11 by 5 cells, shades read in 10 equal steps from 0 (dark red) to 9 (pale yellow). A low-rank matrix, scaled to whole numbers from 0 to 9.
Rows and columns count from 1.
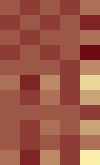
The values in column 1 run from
2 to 4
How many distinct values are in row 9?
4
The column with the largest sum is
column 5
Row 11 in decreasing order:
9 5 4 2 1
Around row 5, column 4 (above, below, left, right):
3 2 3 5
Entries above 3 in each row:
1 0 1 0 1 3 2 0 2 1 3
